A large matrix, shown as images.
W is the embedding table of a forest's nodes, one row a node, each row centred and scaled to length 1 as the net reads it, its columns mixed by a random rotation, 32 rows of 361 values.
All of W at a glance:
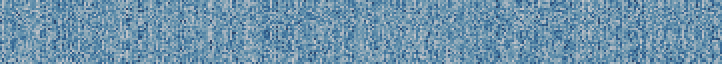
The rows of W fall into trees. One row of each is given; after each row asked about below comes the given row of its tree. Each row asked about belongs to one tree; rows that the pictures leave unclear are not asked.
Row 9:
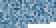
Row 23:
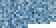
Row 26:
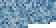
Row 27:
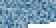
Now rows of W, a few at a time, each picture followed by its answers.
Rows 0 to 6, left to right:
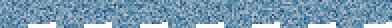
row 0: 27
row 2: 27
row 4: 9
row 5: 27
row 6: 26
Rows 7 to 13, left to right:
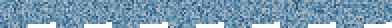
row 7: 9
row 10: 23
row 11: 23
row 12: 9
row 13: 27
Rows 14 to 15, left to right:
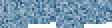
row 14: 9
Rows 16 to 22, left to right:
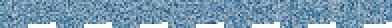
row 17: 27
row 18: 27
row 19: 27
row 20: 23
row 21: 23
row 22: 9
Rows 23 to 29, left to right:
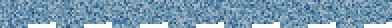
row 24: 23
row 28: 27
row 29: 26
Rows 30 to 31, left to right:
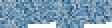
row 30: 26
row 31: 23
